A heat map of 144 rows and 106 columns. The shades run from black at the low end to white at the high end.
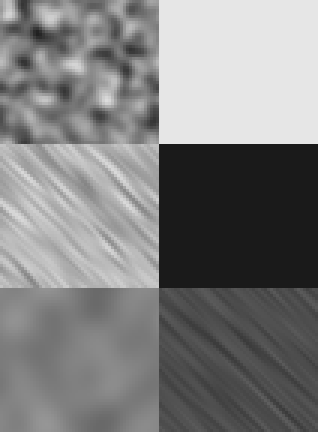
It is made of 3 by 2 panels. Panel 1,1: middling, blotchy, strong in contrast. Panel 1,2: very high, flat. Panel 2,1: high, slanting down to the right. Panel 2,2: very low, flat. Panel 3,1: middling, smooth, faint in contrast. Panel 3,2: low, slanting down to the right, faint in contrast.
